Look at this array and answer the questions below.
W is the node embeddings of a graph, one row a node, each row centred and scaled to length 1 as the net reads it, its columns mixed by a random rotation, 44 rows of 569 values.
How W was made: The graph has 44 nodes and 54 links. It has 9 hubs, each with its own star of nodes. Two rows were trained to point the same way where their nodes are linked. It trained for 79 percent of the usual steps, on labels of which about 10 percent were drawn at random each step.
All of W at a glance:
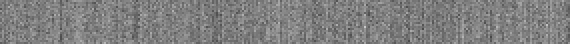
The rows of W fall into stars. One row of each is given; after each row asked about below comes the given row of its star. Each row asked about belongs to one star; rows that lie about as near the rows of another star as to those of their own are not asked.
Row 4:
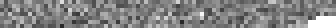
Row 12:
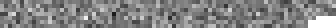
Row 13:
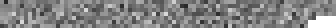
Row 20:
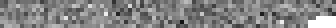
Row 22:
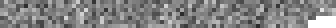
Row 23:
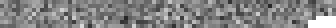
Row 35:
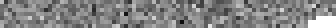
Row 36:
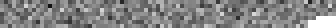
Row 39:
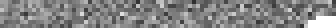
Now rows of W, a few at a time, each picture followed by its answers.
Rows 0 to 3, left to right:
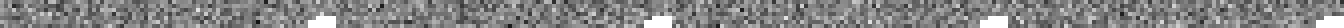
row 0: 39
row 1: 23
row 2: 20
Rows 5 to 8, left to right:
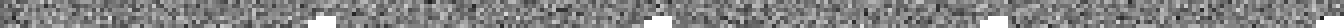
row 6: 4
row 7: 35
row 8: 12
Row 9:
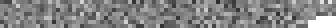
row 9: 22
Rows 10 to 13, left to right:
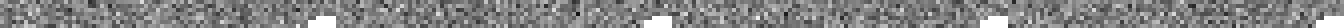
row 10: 4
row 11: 36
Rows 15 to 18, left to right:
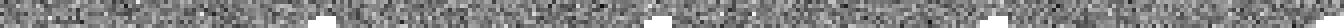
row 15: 20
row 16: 35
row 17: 39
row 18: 36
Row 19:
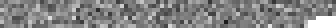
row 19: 20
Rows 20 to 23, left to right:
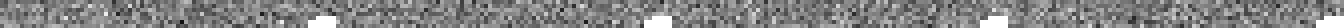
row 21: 23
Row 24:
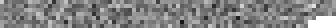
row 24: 35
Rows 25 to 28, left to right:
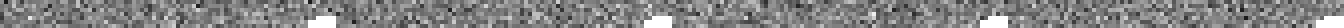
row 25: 36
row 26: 20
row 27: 4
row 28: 36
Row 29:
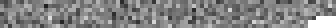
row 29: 12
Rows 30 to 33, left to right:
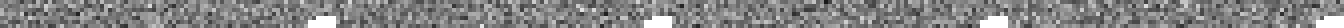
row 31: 13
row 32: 13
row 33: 23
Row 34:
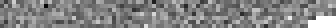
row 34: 13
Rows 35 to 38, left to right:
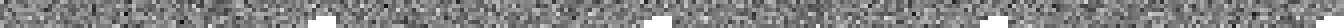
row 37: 13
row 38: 13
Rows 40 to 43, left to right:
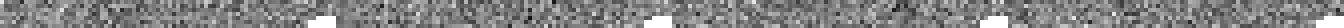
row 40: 35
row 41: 22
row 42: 4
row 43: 20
